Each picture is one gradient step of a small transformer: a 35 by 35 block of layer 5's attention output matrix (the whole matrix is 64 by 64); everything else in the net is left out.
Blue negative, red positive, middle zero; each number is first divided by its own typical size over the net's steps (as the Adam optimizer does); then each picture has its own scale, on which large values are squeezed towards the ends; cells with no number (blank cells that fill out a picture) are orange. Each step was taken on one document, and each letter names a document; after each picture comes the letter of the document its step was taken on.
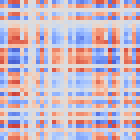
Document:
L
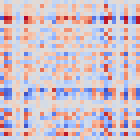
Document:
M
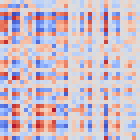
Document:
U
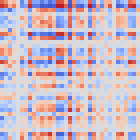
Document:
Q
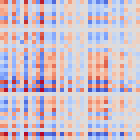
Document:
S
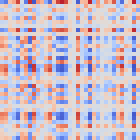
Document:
Q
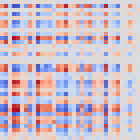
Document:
U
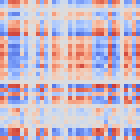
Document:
L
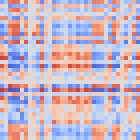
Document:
L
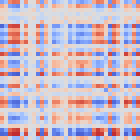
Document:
L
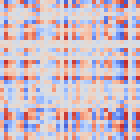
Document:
M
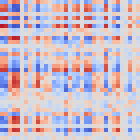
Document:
U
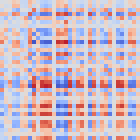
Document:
Q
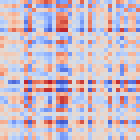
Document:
Q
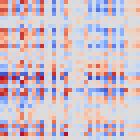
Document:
S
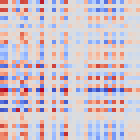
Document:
S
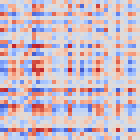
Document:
U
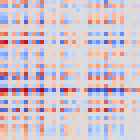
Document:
S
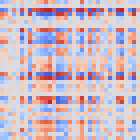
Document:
Q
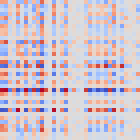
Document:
S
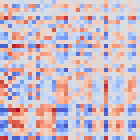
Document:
U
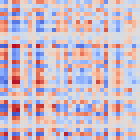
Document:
U
